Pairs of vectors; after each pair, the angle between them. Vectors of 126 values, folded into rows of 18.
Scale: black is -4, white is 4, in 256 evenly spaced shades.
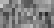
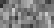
nearly opposite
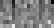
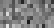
partly aligned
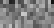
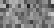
partly opposed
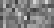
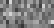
orthogonal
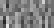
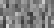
nearly parallel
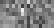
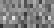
orthogonal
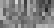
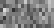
partly opposed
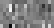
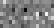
orthogonal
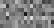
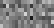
nearly opposite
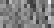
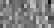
nearly opposite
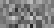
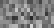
nearly opposite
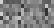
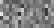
nearly parallel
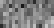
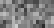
partly aligned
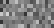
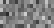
nearly opposite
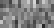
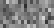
orthogonal
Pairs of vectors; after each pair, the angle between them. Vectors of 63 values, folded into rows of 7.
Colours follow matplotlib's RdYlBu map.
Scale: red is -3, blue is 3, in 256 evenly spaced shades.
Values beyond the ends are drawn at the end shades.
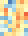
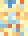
partly aligned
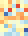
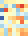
orthogonal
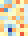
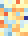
partly aligned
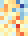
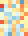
partly opposed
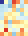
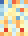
nearly parallel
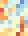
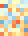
partly aligned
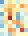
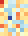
nearly opposite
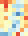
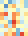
partly opposed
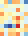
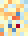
partly aligned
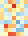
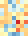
nearly opposite
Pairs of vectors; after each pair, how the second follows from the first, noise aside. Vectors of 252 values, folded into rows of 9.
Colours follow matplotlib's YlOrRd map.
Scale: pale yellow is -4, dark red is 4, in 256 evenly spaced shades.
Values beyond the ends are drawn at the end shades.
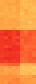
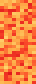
shuffled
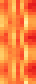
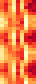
scaled up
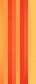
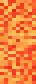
shuffled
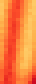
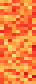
shuffled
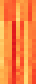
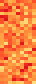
shuffled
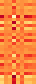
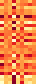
scaled up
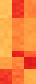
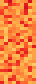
shuffled
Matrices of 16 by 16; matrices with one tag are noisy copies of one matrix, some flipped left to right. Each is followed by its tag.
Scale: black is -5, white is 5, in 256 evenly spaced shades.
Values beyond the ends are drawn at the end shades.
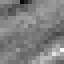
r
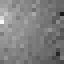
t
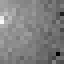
t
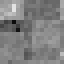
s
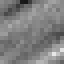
r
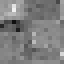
s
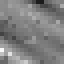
r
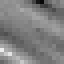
r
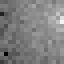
t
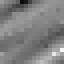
r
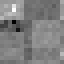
s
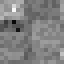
s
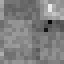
s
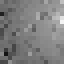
t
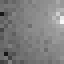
t
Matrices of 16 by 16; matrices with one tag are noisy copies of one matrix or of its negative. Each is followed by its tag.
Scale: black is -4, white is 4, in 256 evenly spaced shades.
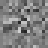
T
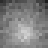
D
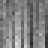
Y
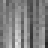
Y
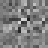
T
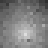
D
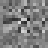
T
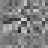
T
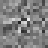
T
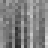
Y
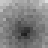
D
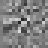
T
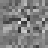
T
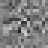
T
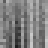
Y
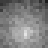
D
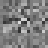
T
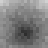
D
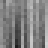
Y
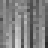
Y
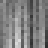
Y
